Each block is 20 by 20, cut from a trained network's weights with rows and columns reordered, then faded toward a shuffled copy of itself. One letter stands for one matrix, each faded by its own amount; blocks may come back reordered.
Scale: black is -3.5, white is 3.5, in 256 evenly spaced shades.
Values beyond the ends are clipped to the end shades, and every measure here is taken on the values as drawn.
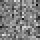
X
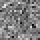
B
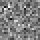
X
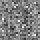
B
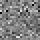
X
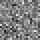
X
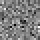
B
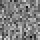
X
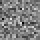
X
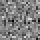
X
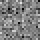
X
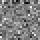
B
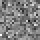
B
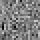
X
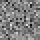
B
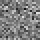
B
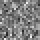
B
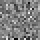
X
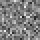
X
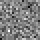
B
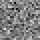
B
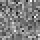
B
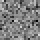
B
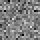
X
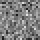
X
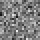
X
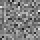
X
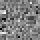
X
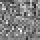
B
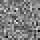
B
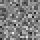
X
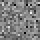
X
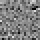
X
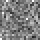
B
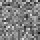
B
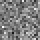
B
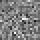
X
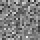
B
